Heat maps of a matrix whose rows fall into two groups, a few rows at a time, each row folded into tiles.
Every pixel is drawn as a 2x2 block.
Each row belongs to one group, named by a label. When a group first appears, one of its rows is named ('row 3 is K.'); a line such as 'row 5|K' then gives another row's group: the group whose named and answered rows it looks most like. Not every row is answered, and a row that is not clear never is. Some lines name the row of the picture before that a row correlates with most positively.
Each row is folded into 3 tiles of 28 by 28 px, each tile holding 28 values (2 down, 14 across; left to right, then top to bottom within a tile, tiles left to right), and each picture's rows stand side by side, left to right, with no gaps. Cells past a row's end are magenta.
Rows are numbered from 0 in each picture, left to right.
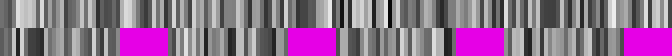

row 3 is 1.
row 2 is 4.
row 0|4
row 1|1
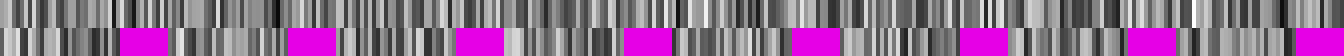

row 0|1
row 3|1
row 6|4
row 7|4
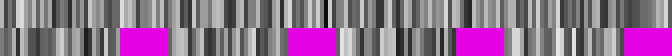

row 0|4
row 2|1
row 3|1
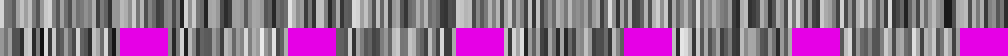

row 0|4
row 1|4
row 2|4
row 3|1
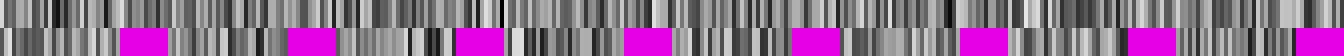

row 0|4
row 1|1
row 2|1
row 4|1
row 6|4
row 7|1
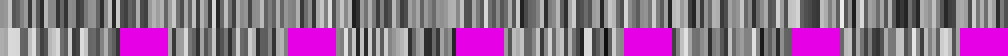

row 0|1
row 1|1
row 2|1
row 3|1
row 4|1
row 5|4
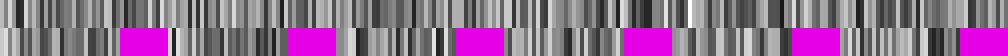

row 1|1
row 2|1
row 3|1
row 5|1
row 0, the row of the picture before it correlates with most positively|0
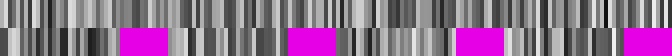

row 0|1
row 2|4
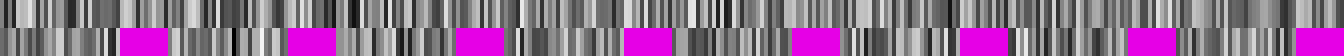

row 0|4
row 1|4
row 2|1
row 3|4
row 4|4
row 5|4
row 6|1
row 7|4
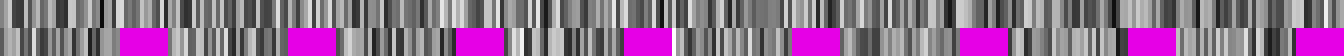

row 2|1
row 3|1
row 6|4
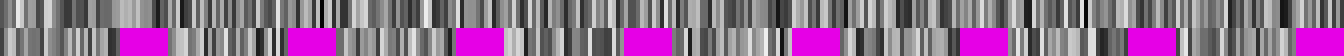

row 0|4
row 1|1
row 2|4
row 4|4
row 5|4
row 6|1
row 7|4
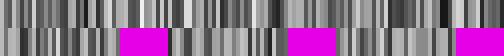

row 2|4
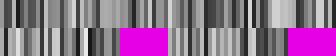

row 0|1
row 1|1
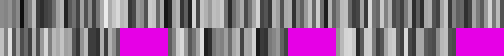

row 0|1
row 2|1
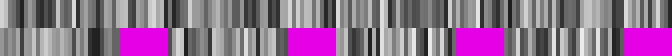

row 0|1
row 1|4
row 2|4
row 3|4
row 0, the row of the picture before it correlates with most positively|0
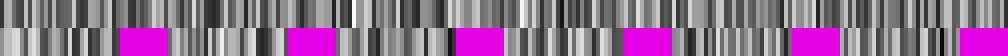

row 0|1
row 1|1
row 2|4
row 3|4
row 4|4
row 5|1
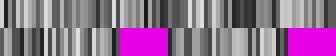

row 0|4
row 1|4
